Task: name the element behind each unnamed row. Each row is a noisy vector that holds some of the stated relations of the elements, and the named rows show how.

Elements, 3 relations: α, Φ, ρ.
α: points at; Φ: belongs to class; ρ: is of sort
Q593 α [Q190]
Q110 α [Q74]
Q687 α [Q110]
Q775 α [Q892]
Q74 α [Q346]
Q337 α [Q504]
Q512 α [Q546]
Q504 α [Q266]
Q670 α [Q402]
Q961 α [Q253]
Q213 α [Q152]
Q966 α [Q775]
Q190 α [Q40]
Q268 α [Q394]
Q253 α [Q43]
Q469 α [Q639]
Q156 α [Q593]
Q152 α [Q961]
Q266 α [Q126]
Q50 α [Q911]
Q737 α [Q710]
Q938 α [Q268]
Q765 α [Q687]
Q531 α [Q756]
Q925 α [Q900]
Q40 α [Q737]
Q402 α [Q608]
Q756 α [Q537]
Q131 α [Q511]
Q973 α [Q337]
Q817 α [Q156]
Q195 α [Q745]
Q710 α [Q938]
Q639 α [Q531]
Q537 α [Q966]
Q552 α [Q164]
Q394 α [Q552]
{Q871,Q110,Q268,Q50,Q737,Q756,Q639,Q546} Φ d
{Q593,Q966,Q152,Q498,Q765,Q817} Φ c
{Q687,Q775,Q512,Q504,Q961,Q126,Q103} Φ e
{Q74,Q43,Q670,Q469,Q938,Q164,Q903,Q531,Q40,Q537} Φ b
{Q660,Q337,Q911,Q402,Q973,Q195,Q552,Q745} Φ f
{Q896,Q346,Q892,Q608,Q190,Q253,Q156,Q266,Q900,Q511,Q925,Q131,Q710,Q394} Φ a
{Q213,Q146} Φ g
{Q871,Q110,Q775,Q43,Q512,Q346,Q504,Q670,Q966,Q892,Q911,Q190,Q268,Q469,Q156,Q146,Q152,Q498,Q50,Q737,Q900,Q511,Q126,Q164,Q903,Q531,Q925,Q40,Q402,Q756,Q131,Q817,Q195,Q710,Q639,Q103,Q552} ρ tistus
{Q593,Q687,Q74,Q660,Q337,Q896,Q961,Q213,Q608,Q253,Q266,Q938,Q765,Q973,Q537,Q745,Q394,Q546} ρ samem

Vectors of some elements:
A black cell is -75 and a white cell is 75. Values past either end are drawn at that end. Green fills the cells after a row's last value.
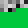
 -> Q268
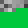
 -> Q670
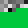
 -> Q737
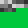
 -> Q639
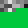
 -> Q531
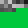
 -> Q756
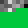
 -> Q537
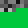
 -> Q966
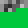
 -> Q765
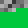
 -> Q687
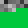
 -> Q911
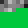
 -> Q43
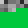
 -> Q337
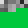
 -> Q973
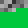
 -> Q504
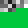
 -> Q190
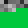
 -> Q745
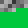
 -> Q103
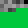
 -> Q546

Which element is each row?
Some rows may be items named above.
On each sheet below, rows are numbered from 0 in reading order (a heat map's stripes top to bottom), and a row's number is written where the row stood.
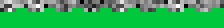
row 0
Q469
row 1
Q552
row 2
Q146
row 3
Q966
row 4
Q531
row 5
Q871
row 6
Q552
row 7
Q903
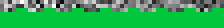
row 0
Q394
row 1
Q156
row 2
Q892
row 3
Q639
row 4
Q512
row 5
Q126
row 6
Q50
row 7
Q966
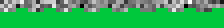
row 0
Q938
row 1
Q710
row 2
Q537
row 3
Q74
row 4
Q103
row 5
Q896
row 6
Q164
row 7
Q110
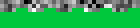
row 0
Q146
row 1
Q40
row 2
Q213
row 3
Q593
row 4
Q498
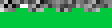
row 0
Q817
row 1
Q775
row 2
Q152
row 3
Q126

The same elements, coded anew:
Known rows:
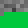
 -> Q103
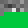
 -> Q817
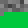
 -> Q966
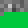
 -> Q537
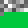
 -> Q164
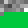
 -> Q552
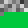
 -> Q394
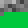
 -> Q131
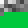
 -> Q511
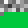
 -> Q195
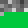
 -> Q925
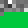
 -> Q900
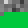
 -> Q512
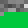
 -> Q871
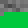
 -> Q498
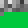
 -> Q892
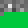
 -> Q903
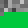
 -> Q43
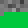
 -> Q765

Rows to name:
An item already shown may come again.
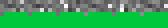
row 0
Q593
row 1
Q817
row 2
Q670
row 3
Q756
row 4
Q146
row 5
Q756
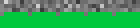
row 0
Q512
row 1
Q537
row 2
Q710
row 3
Q775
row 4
Q765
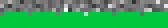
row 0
Q896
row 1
Q152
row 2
Q146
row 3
Q50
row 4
Q896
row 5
Q546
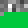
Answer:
Q213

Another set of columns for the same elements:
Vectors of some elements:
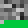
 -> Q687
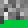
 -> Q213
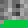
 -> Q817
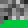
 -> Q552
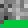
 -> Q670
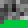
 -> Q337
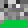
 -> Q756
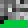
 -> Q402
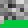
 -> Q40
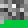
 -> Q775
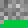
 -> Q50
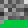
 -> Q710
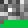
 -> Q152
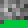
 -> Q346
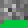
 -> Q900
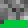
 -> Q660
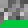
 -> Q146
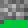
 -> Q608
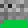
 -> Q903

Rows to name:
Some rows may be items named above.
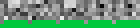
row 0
Q639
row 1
Q537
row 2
Q639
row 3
Q593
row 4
Q593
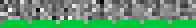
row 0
Q152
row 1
Q394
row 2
Q268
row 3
Q966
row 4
Q498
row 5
Q498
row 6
Q765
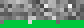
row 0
Q469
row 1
Q737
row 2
Q892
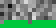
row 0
Q938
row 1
Q146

